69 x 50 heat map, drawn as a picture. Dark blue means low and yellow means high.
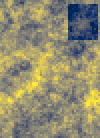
Odd patch: lower, in the top right. Ninth with the lowest average: top right. Grain: blotchy. Average level on the scale: 60%. Mirror symmetry: none.
